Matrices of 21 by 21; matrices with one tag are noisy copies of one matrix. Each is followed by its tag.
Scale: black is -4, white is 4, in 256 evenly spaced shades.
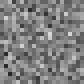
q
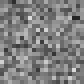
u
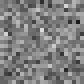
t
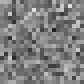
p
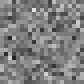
p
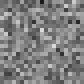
t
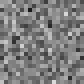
q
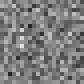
q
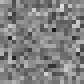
p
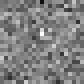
t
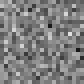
q
